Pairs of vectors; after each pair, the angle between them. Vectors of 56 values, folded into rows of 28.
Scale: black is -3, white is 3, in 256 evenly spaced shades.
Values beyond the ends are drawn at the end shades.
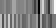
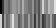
partly aligned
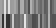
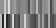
nearly parallel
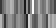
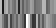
orthogonal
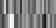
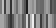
partly opposed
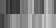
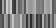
orthogonal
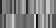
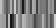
partly opposed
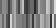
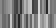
orthogonal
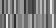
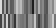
partly aligned
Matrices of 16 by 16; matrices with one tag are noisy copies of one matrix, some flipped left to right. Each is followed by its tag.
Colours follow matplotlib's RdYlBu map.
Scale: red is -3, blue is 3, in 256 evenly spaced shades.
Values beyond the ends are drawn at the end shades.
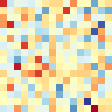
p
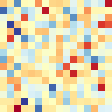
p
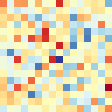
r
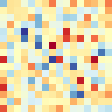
r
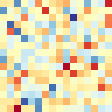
p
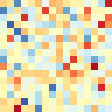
p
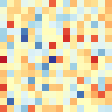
r
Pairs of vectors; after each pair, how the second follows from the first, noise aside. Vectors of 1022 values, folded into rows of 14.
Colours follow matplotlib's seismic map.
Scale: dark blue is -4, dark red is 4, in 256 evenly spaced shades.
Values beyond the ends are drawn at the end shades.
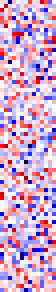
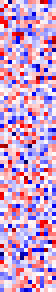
copied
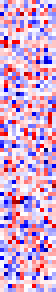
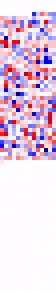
partly zeroed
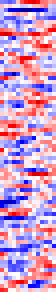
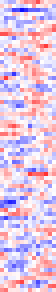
shrunk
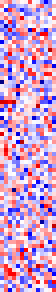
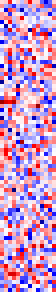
copied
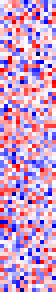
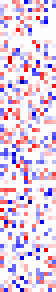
partly zeroed
